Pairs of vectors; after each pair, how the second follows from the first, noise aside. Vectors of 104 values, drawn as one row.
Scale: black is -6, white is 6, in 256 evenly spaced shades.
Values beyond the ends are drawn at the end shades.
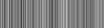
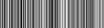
scaled up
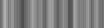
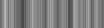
copied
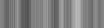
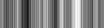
scaled up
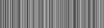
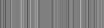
partly zeroed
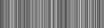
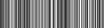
scaled up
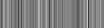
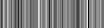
scaled up
